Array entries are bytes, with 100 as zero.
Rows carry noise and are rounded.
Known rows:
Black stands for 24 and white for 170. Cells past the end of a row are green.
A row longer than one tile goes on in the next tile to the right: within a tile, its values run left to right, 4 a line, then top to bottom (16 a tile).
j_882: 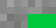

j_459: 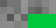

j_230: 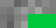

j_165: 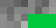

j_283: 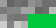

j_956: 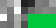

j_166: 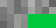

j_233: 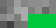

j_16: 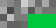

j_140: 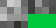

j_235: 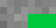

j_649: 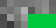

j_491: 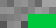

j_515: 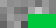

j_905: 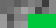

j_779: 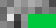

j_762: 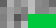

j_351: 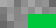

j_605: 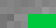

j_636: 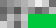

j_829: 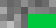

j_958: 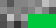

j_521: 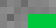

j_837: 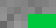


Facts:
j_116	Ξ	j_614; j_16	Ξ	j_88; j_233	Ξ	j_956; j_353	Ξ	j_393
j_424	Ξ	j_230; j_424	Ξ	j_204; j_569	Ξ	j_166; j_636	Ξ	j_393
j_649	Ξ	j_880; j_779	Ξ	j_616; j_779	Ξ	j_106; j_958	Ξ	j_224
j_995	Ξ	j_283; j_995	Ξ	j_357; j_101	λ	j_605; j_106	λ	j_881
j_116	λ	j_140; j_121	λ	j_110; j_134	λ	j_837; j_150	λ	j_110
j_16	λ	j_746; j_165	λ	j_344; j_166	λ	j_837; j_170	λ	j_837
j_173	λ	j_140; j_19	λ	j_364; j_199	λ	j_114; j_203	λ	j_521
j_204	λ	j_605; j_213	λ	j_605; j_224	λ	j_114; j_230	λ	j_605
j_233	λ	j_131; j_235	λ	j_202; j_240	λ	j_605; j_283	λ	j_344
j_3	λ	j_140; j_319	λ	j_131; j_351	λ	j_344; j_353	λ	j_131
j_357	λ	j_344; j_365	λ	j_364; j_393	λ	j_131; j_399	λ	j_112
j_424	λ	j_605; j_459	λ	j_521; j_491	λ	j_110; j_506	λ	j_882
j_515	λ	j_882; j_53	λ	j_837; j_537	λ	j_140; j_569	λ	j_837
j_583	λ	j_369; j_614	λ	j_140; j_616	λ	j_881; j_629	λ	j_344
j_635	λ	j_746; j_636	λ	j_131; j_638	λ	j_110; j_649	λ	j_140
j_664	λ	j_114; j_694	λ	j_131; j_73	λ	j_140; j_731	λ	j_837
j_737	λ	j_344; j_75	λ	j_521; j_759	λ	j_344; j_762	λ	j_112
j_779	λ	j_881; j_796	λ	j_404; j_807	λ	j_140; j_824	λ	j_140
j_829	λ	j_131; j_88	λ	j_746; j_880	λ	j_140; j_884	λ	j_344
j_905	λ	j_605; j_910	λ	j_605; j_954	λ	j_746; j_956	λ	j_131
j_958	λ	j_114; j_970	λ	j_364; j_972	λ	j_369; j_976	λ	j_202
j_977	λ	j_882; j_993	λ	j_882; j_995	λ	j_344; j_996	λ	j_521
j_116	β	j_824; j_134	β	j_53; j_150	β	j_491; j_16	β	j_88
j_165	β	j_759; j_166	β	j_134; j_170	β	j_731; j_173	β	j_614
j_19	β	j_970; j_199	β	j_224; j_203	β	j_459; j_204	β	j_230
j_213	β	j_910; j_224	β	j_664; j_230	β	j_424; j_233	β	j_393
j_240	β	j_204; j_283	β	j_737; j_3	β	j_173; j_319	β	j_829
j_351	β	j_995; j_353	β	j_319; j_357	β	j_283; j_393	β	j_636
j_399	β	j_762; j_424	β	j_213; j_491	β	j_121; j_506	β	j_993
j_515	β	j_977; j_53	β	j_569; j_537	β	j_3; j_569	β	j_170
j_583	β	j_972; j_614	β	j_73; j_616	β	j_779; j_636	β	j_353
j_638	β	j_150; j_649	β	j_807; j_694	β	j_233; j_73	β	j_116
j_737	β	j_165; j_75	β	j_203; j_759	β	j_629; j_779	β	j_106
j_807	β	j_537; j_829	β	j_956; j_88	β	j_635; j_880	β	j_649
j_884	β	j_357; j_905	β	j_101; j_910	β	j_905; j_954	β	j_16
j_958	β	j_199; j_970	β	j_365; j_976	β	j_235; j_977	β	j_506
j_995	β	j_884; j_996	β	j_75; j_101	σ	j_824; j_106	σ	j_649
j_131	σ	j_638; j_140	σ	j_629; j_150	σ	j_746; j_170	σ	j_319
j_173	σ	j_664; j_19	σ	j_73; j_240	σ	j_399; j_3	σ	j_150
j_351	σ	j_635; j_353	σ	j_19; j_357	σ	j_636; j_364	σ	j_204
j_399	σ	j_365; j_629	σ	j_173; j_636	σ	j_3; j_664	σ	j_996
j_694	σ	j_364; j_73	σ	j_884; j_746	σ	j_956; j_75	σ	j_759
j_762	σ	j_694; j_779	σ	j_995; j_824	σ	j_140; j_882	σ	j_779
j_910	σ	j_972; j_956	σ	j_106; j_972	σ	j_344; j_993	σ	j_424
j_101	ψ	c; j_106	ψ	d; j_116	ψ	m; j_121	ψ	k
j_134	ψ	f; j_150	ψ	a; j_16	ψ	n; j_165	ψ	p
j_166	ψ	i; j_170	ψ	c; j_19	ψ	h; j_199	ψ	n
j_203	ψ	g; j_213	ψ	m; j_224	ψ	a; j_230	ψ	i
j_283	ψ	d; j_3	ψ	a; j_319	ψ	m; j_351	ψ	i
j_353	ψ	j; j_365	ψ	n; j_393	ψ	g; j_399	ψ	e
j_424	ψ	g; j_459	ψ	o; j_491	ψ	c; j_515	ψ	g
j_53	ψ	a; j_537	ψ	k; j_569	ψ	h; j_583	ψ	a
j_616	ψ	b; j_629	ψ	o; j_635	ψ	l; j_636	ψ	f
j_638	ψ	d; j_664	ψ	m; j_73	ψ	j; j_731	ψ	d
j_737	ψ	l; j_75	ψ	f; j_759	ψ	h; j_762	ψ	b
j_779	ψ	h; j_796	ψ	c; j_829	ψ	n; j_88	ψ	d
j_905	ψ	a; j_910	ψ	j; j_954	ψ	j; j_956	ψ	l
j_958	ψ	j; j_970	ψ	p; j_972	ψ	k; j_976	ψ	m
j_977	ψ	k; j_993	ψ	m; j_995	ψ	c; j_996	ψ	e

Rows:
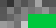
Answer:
j_116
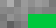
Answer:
j_240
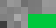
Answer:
j_134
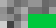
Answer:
j_88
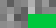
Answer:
j_569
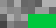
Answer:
j_954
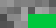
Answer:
j_880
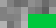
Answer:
j_638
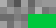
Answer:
j_884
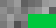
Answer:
j_910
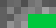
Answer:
j_614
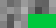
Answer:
j_53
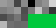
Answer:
j_73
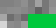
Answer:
j_993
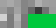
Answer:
j_746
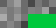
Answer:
j_101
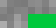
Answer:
j_976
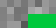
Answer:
j_203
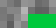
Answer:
j_583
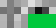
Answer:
j_150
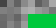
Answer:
j_204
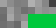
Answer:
j_616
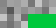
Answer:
j_664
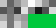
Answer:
j_3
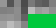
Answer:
j_759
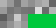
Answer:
j_996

